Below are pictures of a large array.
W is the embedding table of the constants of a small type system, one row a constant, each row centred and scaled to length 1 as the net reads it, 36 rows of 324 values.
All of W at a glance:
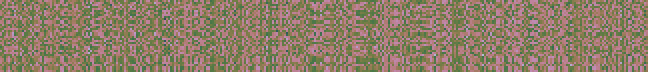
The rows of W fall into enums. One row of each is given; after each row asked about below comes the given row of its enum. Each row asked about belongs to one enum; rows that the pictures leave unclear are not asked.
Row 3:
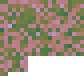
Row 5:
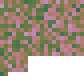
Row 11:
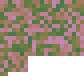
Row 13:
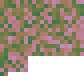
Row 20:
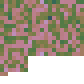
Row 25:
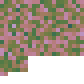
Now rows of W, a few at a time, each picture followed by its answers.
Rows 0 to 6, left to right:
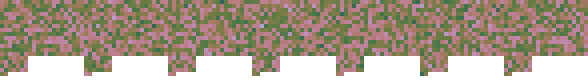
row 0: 11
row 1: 25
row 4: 20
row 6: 11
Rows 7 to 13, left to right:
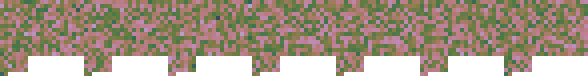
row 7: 5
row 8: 3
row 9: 20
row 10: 11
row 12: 20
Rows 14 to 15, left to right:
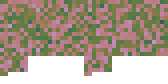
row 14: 3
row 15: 20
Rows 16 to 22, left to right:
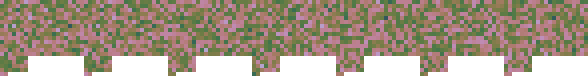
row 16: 25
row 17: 25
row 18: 3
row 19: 5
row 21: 11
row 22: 20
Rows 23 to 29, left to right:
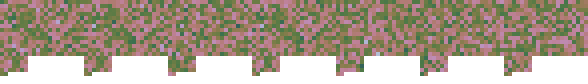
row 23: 3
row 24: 3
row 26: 3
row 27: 20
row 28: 13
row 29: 11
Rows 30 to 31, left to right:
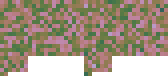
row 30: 11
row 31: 5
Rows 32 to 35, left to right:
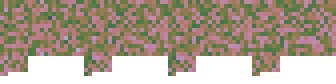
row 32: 20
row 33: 13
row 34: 13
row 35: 11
